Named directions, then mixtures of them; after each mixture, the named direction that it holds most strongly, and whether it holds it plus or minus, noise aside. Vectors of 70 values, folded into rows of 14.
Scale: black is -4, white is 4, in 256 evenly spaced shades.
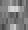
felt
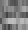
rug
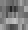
felt, minus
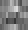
felt, plus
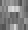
felt, plus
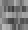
rug, minus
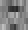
felt, minus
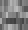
rug, minus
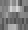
felt, plus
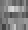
felt, plus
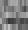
rug, minus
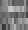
felt, plus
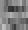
felt, minus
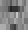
felt, minus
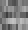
rug, plus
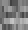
rug, plus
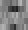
felt, minus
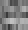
rug, plus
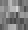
felt, plus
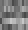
rug, plus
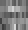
felt, plus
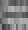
rug, plus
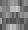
felt, plus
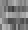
rug, minus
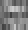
felt, plus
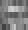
felt, plus
